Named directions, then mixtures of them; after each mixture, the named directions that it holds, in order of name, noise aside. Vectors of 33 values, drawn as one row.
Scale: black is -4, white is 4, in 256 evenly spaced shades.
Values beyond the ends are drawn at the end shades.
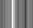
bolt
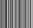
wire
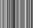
bolt, wire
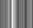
bolt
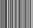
wire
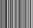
wire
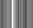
bolt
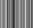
bolt, wire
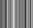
bolt, wire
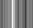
bolt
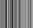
bolt, wire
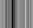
bolt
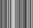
bolt, wire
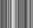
bolt, wire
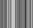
bolt, wire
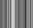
bolt, wire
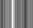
bolt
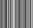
bolt, wire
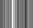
bolt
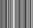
bolt, wire
